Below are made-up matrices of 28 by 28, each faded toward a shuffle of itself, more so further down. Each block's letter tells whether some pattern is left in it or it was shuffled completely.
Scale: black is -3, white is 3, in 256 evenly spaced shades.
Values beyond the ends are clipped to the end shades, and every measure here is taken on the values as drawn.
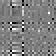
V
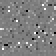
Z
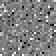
Z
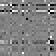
V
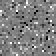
Z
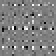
V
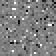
Z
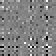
V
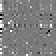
V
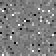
Z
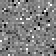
Z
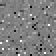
Z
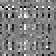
V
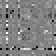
V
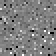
Z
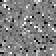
Z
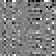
V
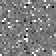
Z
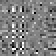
V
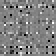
V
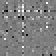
V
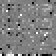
V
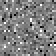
Z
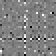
V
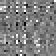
V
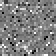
Z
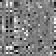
V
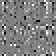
V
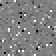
Z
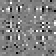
V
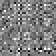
V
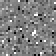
Z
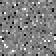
Z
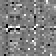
V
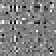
V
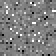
Z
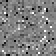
Z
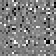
V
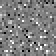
Z
